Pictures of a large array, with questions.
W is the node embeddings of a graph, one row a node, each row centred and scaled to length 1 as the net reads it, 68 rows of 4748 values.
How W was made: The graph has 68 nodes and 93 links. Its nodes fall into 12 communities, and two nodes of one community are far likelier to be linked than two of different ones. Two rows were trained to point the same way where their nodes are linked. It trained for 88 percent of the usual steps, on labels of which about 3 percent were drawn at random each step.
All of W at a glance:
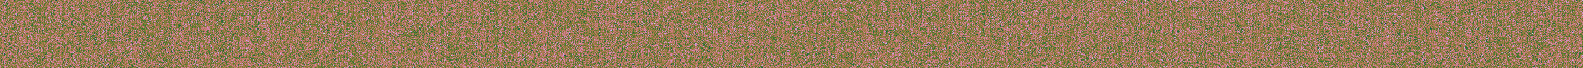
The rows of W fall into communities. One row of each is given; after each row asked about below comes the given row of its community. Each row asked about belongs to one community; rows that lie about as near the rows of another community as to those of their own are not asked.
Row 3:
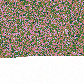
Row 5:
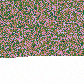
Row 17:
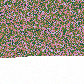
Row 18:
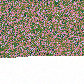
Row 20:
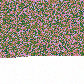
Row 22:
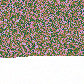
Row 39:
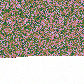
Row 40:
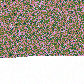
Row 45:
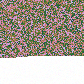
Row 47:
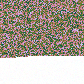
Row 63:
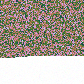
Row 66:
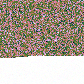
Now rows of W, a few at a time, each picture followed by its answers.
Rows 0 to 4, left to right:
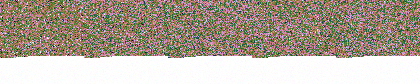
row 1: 20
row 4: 63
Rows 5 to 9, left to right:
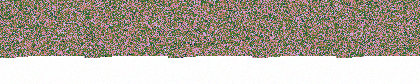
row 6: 39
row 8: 39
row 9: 3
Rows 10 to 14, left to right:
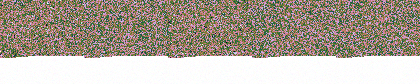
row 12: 63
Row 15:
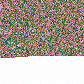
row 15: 22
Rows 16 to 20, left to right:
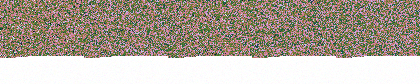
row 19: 63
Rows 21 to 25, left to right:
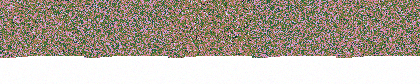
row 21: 45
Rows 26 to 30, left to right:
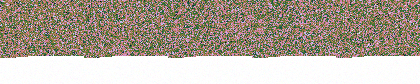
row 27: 66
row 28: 5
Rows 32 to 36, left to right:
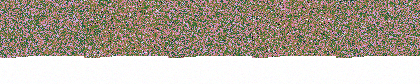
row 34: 22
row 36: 18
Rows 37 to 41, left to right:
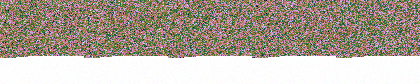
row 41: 17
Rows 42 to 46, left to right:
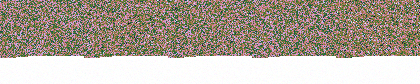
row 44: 20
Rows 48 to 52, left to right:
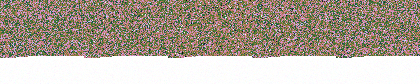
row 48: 40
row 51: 40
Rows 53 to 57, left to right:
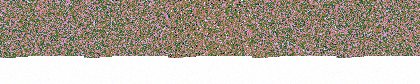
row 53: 22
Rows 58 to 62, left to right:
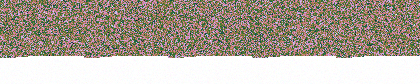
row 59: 47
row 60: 39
